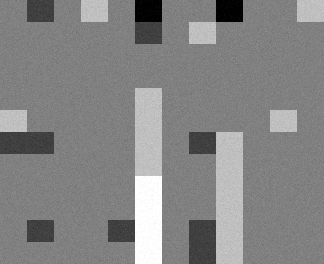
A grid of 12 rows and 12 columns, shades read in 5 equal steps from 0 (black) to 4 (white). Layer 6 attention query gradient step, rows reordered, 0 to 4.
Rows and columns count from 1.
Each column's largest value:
3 2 2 3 2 4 2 3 3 2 3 3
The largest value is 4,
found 4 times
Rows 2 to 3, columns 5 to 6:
2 1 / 2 2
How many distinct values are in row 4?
1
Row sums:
21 24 24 24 25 27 23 26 27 27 24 26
